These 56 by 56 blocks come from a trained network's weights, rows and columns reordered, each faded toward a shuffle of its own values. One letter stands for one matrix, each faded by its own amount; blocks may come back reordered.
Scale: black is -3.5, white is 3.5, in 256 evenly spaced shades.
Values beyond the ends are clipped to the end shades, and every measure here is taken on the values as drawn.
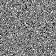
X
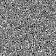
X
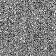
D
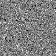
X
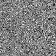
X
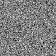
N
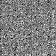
D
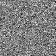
X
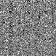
D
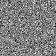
X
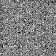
D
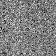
D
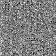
D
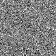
X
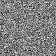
N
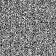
D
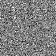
N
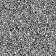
N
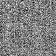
D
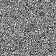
N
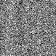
D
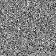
X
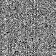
D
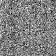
D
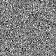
X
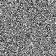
N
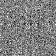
D
